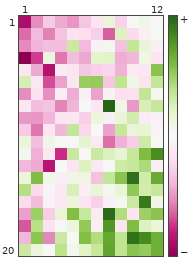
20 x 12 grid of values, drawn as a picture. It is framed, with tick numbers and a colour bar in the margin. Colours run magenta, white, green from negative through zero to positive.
The ninth with the lowest average is the top left. Values rise toward the bottom right. Neither half mirrors the other. The histogram is bell-shaped.
